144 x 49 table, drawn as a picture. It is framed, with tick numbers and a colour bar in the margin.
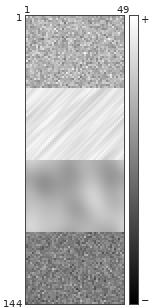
The table splits into 4 rows of 1 panel. Panel 1,1: high, fine-grained. Panel 2,1: very high, slanting up to the right, faint in contrast. Panel 3,1: high, smooth. Panel 4,1: middling, fine-grained.
